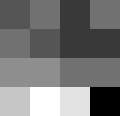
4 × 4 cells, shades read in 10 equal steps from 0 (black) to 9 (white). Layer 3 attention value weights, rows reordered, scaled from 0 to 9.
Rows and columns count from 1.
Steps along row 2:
down down same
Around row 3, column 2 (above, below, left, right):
3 9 5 4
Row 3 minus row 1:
2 1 2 0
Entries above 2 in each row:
3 2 4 3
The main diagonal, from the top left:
3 3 4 0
